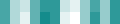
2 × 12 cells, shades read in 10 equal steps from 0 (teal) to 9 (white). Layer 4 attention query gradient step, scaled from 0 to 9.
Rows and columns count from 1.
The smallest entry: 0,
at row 2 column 5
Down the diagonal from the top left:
2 6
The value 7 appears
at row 1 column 3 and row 1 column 7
